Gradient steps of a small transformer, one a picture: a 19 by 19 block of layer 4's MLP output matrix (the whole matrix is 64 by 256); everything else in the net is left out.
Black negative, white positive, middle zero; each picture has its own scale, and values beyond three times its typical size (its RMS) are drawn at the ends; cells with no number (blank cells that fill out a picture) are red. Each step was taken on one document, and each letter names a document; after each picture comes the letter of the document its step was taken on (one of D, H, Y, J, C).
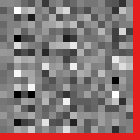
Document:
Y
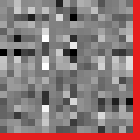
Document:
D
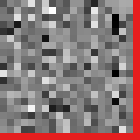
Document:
Y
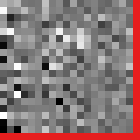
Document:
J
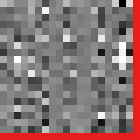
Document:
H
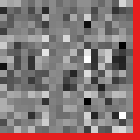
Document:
H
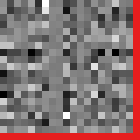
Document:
H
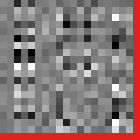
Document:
Y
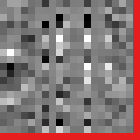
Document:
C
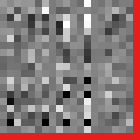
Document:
C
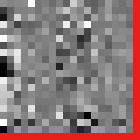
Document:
J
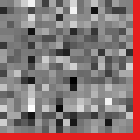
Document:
D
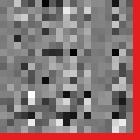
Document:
Y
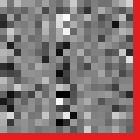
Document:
J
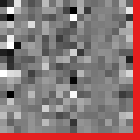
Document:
J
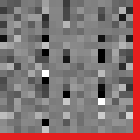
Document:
H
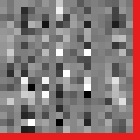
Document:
C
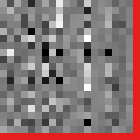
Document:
C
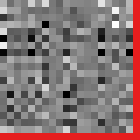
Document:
H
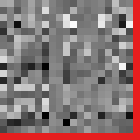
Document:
D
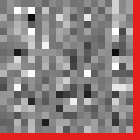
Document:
Y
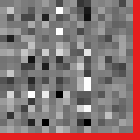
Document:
C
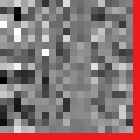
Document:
D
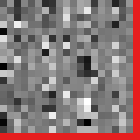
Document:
J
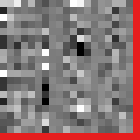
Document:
D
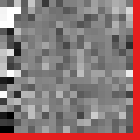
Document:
J
